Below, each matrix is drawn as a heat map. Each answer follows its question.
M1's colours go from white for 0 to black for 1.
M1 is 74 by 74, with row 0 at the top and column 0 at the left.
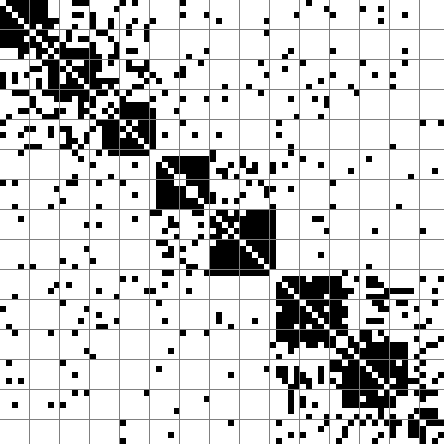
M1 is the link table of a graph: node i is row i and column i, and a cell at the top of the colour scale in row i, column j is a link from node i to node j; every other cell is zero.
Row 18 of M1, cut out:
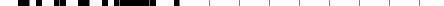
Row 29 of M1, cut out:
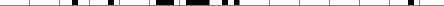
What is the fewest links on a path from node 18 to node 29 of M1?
1
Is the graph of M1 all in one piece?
yes
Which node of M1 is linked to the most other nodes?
node 48
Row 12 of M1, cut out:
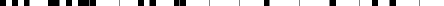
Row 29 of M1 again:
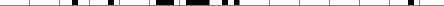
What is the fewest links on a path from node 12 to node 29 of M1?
1
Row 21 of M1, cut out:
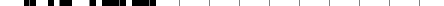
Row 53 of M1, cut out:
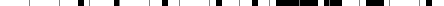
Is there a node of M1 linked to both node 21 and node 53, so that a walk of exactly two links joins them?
yes
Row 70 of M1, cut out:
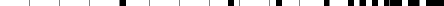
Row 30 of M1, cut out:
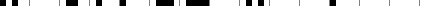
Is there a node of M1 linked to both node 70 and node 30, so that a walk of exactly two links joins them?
yes
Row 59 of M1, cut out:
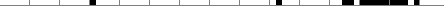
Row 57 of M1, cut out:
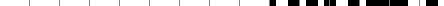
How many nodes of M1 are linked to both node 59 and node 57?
8
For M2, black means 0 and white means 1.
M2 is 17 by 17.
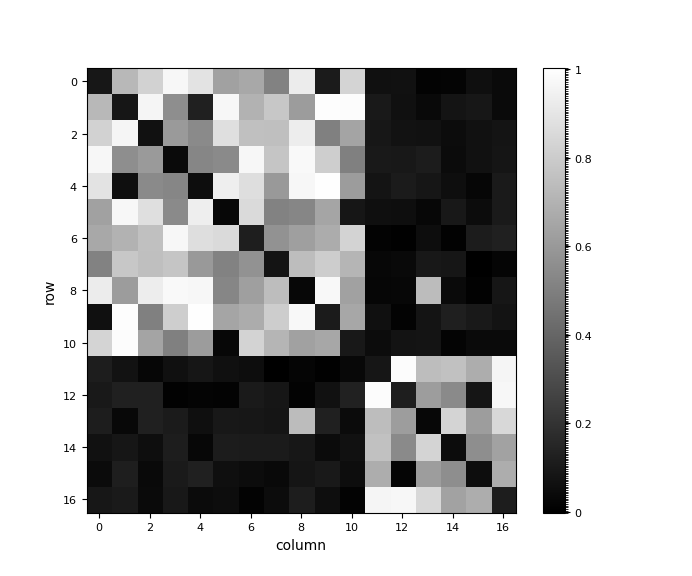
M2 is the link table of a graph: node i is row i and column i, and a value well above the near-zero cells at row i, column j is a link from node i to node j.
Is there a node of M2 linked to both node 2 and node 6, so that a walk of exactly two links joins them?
yes
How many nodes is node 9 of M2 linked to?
9
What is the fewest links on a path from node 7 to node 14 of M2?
3
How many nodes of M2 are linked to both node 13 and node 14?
4
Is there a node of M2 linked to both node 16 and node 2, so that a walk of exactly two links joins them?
no
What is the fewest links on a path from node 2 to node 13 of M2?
2
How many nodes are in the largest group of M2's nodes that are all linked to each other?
8
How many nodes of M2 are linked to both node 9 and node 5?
7
